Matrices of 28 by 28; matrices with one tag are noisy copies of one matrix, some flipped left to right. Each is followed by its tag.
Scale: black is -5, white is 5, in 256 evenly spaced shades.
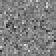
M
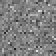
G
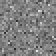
G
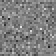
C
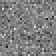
C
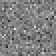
C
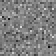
C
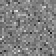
G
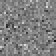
M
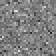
G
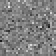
M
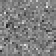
M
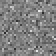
G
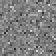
G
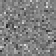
M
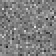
C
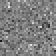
M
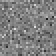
C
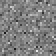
G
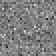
C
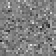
M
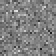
G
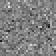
M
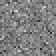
G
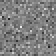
C
